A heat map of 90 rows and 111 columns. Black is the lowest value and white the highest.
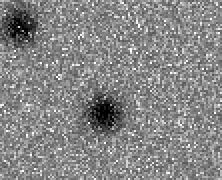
Dips: two. Slope: none. Odd rows or columns: none. Stripes: none.
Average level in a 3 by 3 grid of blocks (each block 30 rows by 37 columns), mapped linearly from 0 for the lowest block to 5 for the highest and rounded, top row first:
0 5 5
5 1 5
5 3 5
